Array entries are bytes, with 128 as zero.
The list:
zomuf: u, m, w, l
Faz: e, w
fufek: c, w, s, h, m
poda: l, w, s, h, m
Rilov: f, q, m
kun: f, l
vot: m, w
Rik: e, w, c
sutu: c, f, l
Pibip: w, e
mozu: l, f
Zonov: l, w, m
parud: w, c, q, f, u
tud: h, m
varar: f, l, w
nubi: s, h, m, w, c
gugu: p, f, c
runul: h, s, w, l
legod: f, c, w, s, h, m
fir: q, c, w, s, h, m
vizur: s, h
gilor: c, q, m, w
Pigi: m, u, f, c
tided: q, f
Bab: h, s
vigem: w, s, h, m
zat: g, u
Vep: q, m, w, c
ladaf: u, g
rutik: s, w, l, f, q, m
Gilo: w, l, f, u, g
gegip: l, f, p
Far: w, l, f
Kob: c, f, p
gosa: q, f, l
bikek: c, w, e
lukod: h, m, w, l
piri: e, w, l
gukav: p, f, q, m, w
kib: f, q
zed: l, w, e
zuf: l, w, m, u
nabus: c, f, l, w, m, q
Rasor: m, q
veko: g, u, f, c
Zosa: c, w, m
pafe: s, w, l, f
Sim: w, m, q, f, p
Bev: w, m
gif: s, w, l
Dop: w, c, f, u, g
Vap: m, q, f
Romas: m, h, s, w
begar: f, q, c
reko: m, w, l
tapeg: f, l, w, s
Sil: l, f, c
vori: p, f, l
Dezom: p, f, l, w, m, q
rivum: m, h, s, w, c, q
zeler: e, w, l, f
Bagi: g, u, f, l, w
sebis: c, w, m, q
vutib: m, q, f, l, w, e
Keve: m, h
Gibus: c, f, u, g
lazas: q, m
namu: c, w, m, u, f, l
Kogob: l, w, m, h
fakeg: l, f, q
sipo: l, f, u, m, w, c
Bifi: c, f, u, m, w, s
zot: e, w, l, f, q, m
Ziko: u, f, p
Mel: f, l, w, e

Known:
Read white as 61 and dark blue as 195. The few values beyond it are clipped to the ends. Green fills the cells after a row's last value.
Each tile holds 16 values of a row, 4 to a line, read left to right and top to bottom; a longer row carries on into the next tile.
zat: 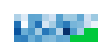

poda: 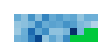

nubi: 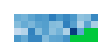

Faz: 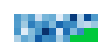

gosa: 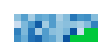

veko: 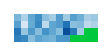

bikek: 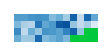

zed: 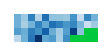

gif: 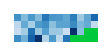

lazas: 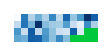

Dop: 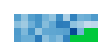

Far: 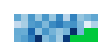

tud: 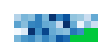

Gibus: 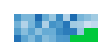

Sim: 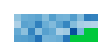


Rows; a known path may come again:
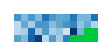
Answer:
gif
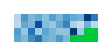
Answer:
Vep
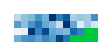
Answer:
tud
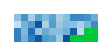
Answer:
gosa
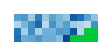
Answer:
begar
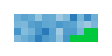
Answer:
zot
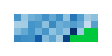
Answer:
tapeg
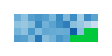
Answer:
namu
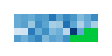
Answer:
nubi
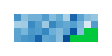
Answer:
Mel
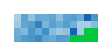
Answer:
vutib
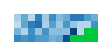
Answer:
Rilov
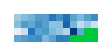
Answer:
Romas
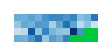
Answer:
vigem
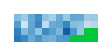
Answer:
veko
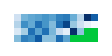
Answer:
vot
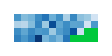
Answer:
Sil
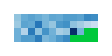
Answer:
Sim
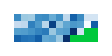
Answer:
kun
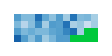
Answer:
Gibus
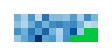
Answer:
zed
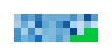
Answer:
gilor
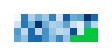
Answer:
lazas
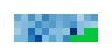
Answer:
poda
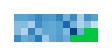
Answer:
fufek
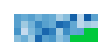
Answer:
Rik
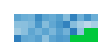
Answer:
Bifi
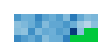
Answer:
legod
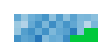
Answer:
sipo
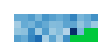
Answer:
rutik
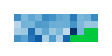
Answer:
pafe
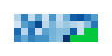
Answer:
tided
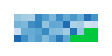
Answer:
Pigi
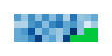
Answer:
Far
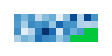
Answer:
Faz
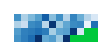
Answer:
mozu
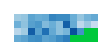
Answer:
lukod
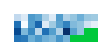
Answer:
zat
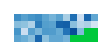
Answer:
bikek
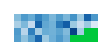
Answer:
sebis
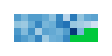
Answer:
Dop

